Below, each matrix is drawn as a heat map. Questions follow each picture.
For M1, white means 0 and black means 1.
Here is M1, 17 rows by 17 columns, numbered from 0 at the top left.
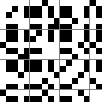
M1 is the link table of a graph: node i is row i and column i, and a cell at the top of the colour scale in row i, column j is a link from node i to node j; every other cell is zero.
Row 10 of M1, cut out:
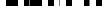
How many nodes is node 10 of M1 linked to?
9
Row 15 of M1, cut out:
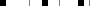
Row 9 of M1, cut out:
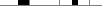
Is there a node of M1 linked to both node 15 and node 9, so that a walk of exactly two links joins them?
no
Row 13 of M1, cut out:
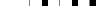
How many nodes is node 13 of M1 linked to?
3
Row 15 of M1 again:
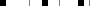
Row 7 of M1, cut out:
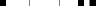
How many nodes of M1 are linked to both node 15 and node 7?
2
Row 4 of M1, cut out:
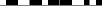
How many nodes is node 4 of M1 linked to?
10
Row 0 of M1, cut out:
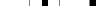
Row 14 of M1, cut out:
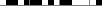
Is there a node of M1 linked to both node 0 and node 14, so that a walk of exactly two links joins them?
no
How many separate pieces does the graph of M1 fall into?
1
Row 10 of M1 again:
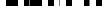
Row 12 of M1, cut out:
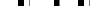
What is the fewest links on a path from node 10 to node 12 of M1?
3
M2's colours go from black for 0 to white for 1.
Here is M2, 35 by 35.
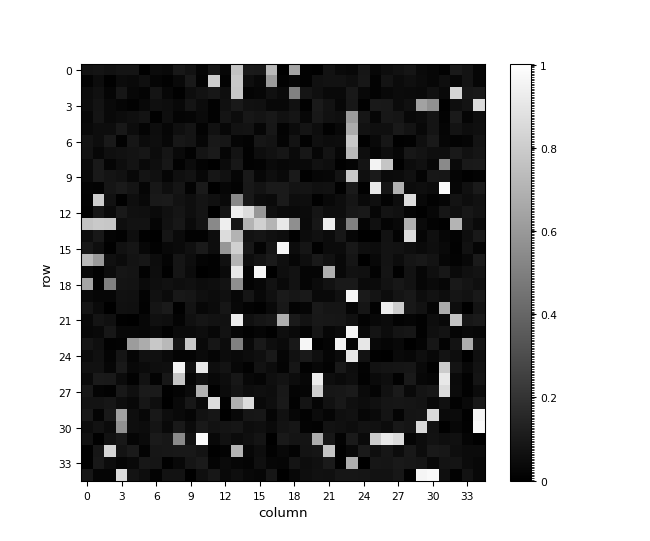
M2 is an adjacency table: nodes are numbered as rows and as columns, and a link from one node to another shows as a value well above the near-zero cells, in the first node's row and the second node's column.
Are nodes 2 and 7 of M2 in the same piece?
yes
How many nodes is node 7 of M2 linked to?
1
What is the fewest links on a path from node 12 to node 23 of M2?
2
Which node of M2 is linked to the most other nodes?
node 13
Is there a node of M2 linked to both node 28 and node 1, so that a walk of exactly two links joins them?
yes
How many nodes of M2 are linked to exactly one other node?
9
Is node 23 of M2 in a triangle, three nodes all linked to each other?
no
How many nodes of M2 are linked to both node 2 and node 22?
0
